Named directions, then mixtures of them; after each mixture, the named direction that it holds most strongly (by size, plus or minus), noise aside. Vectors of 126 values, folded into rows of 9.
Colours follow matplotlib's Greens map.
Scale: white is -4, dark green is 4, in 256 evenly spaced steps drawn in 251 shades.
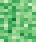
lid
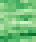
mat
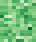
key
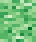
key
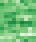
mat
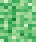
lid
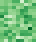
key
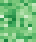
key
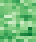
key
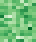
key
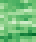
mat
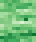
mat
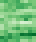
mat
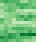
mat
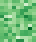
key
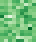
key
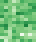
lid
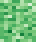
lid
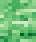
mat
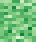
key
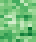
key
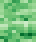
mat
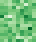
key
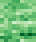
mat
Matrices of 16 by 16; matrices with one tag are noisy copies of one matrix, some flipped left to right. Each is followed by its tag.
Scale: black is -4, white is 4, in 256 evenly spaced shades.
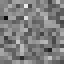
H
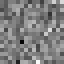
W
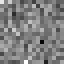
W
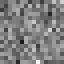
W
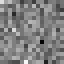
W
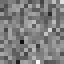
W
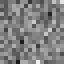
W
